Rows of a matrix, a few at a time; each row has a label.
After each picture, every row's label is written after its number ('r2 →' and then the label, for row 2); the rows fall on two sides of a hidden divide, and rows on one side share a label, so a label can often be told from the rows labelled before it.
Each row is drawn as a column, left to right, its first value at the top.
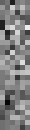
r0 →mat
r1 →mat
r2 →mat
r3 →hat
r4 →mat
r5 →mat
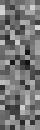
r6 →mat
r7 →mat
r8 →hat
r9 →mat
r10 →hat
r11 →hat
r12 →mat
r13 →mat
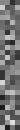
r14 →mat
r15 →hat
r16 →hat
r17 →mat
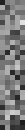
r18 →mat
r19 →hat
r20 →mat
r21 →mat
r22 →hat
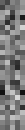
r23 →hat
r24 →mat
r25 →hat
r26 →hat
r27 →mat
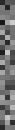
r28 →mat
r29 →hat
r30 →hat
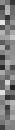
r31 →hat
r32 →mat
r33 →hat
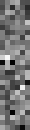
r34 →hat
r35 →mat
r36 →hat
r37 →hat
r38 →mat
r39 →hat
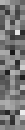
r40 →hat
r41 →hat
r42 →mat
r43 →hat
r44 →mat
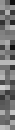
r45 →mat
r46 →mat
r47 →mat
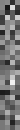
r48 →mat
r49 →hat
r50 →mat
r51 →hat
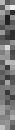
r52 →hat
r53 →mat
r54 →mat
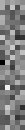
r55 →hat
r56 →mat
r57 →hat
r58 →mat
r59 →mat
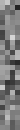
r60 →mat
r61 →hat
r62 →hat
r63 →hat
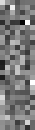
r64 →hat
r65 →hat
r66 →mat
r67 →mat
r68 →mat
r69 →hat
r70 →mat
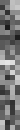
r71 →mat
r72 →mat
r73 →mat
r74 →mat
